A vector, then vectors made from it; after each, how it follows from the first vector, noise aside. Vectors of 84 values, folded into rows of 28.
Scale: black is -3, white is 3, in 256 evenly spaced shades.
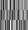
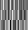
negated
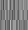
shrunk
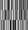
negated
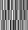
negated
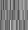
shrunk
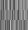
shrunk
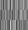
shrunk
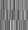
shrunk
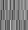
shrunk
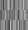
shrunk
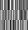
negated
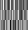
negated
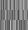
shrunk
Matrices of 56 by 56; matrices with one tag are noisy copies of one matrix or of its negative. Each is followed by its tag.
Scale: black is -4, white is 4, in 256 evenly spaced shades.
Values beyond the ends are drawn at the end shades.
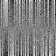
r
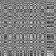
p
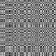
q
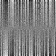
r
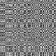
q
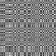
q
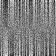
r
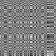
p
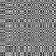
q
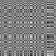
p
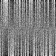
r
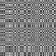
q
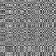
q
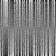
r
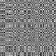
q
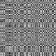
q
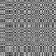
q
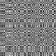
q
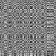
p
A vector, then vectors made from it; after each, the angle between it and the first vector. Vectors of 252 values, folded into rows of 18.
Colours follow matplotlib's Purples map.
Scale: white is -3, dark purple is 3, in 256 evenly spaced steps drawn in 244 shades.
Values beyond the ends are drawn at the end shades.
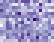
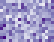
partly opposed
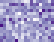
nearly opposite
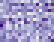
nearly opposite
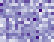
nearly parallel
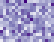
orthogonal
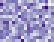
orthogonal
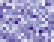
orthogonal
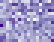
nearly opposite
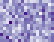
orthogonal
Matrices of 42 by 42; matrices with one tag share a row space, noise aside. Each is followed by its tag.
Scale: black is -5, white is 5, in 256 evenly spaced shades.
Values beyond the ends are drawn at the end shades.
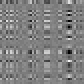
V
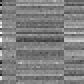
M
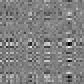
V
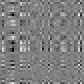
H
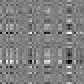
V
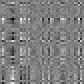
H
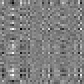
H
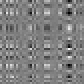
V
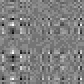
H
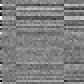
M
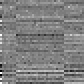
M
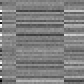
M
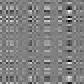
V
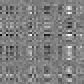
V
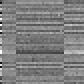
M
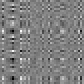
H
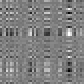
V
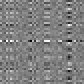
V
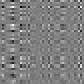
H
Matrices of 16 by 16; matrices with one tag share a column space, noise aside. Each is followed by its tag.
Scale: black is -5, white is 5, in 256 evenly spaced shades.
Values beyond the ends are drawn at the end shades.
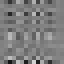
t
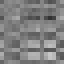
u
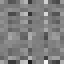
t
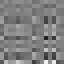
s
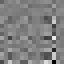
s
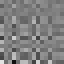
s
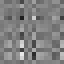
u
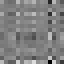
t
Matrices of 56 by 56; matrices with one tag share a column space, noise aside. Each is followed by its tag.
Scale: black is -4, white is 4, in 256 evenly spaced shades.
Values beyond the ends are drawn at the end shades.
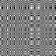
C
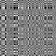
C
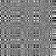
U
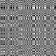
C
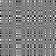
U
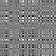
U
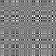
U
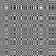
C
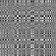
U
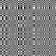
C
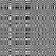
C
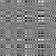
U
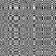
C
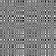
U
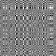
C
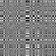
U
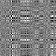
U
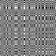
C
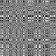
U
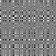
U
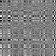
U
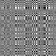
C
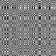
C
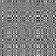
U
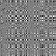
U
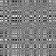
U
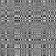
U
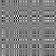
U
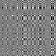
C
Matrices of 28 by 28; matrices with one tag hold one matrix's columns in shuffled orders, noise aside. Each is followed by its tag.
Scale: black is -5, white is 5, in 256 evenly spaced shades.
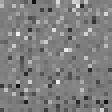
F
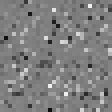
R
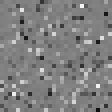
R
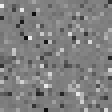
R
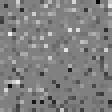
F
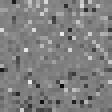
F
